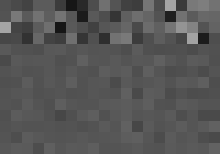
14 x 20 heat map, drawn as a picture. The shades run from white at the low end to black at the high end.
Slope: none. Mirror symmetry: none. Stripes: none. Seam: horizontal, 30% of the way down, the bottom part calmer.
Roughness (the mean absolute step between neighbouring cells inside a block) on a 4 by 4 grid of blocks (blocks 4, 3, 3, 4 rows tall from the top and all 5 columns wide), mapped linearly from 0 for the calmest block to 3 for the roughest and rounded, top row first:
2 2 1 3 / 0 0 0 0 / 0 0 0 0 / 0 0 0 0
